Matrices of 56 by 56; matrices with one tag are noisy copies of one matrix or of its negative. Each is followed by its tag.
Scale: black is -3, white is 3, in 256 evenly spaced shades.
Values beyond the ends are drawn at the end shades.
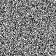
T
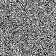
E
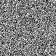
T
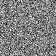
T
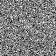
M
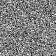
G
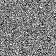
E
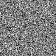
G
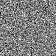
G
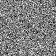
M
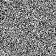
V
